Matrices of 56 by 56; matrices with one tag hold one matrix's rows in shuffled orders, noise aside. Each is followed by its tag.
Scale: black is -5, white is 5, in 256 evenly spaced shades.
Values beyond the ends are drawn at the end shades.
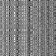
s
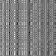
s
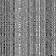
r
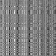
s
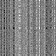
r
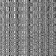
s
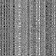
r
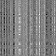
r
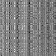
s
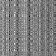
s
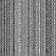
r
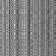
s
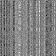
r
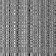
s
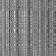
s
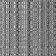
s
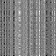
r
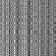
s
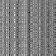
s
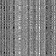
r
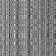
s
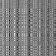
s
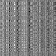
s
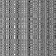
s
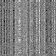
r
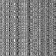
s
